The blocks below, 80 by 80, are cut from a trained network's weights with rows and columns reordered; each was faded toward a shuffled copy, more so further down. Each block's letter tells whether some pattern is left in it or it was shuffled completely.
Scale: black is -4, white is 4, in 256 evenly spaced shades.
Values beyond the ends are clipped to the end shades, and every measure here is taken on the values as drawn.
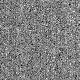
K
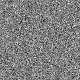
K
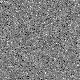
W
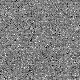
K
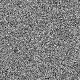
W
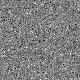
W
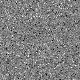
W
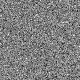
W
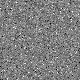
W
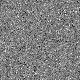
W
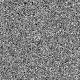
K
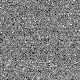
K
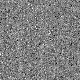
K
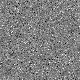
W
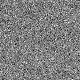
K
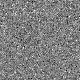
W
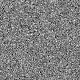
W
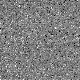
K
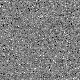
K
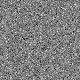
W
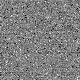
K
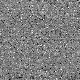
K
